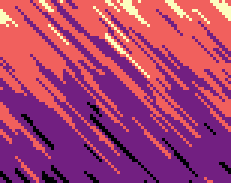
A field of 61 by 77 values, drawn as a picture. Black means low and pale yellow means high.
Values rise toward the top. No row or column stands out. Streaks slant down to the right. On average the colour sits 50% of the way up the scale.
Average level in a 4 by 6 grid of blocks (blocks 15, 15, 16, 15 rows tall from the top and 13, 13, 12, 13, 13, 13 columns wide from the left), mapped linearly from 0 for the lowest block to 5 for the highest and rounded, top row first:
5 4 4 5 5 5 | 4 3 2 3 3 3 | 1 2 1 1 2 2 | 1 0 1 0 0 0
